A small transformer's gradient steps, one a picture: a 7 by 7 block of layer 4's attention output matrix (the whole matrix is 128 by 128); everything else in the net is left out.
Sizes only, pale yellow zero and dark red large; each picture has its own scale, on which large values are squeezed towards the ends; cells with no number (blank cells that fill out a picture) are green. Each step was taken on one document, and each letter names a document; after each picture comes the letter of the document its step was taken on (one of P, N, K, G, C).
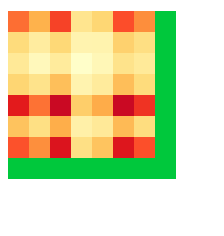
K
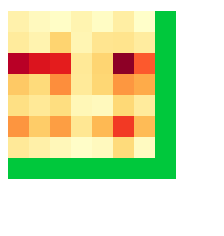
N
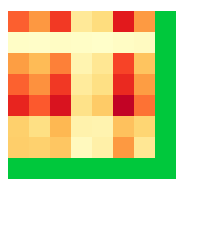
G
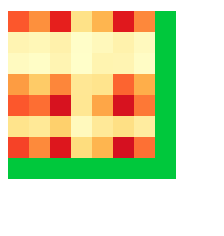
K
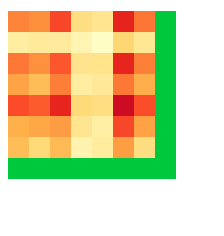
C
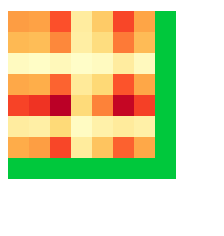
K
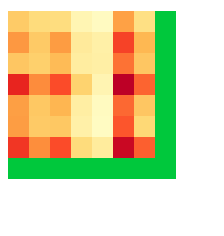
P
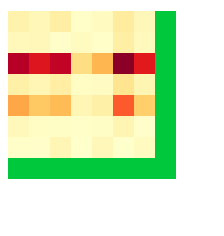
N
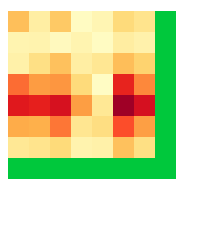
C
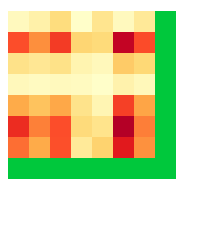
P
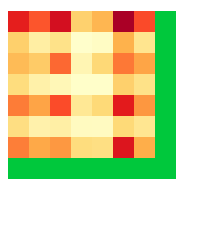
G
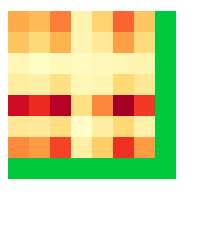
K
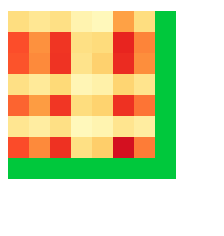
N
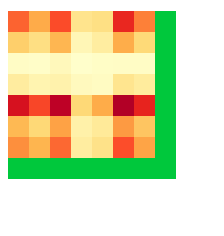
K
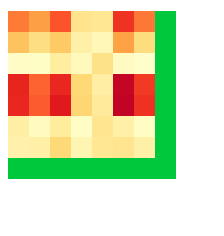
C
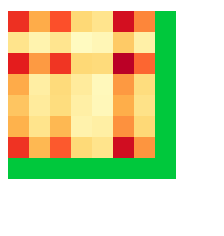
G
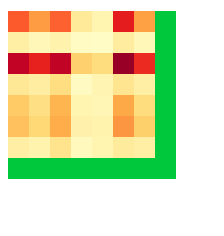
N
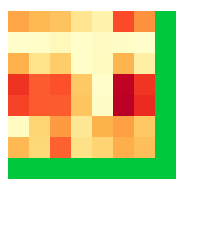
C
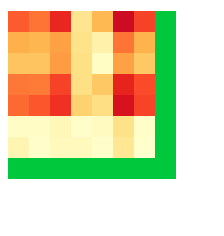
C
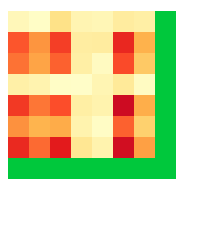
N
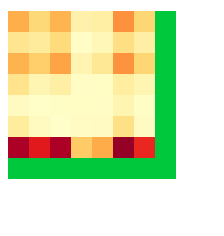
G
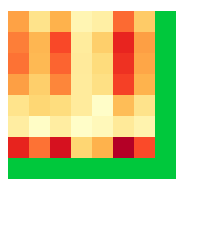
P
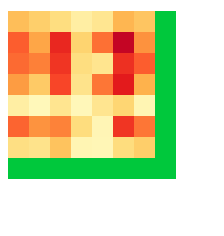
P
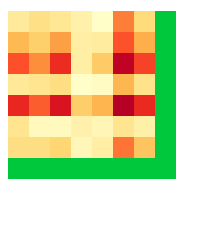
P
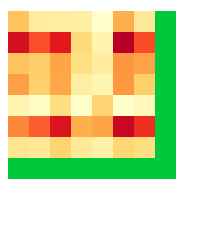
P
